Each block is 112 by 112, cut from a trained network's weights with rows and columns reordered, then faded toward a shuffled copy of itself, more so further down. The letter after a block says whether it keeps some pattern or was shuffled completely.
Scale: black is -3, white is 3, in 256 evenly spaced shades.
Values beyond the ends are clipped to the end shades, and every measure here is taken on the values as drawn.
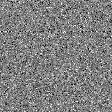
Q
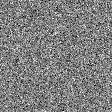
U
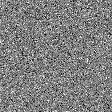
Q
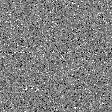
Q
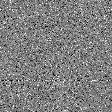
Q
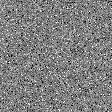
U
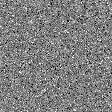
U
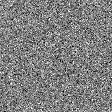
Q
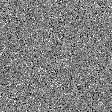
Q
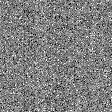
Q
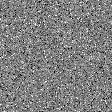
U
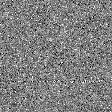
Q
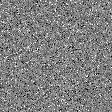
U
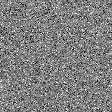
Q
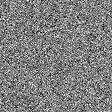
U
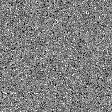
Q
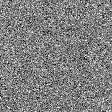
Q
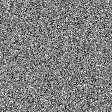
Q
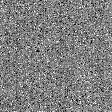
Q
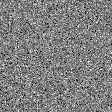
U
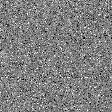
Q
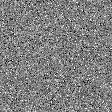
U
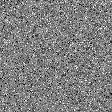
Q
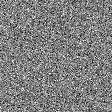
Q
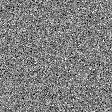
U
